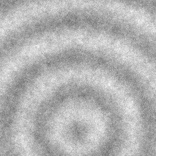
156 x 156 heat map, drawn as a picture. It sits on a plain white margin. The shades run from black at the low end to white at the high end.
No seam splits the table. Overall the values sit about 70% of the way up the scale. No single row or column stands out from its neighbours. Concentric rings centre on the bottom middle. The texture varies smoothly and slowly. There is no overall slope.
